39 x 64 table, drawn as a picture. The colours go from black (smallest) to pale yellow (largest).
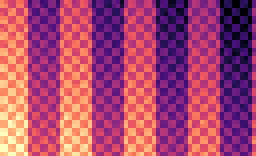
Ninth with the highest average: bottom left. Stripes: upright, repeating 4 times. Slope: up to the bottom left. Ninth with the lowest average: top right.
